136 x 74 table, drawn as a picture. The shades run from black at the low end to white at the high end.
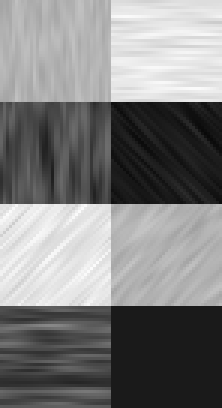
The table splits into 4 rows of 2 panels. Panel 1,1: high, streaked downward, faint in contrast. Panel 1,2: very high, streaked across, faint in contrast. Panel 2,1: low, streaked downward. Panel 2,2: very low, slanting down to the right, faint in contrast. Panel 3,1: very high, slanting up to the right, faint in contrast. Panel 3,2: high, slanting up to the right, faint in contrast. Panel 4,1: low, streaked across. Panel 4,2: very low, flat.
